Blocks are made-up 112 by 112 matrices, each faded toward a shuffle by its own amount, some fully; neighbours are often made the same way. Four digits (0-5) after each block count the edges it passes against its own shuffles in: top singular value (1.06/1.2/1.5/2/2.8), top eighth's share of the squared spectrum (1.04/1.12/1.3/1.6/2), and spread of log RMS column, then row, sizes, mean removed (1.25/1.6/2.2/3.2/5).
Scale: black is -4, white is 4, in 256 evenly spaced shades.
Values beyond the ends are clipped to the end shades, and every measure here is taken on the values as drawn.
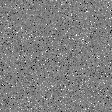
0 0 0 0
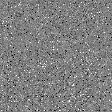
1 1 1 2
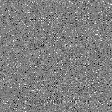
4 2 1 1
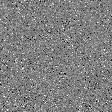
0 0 0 0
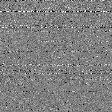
3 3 0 3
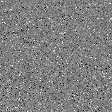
0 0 0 1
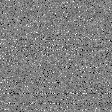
2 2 0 2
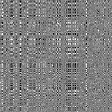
5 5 4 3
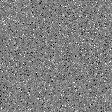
3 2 0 0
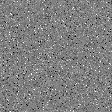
3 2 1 0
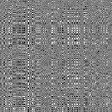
5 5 4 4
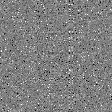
3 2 1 0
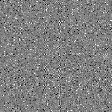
4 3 2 2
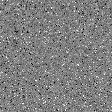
3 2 0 0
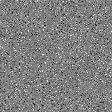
2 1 0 0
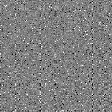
4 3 2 1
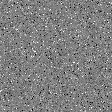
0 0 0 0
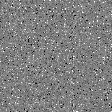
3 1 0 0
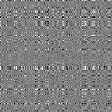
5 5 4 4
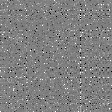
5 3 1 2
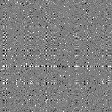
5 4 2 2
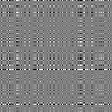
5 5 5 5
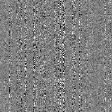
2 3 4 0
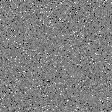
0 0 0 0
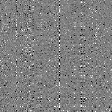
4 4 3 2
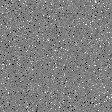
0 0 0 0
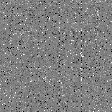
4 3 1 1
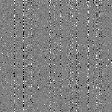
5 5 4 2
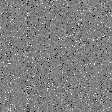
3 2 1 0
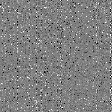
4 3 3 1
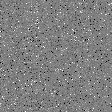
2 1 0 0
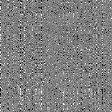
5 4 3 2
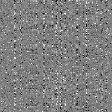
4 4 3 2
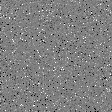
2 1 0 0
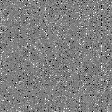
4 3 2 1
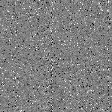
3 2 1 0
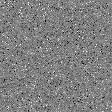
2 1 0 0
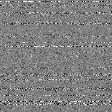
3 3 0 4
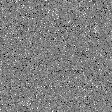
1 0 0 1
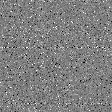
2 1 0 1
